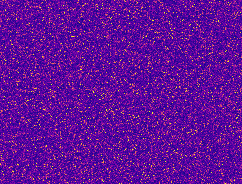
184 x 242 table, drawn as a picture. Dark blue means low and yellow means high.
Average level on the scale: 20%. Grain: fine. Histogram: skewed, a long tail of high values. Slope: none.
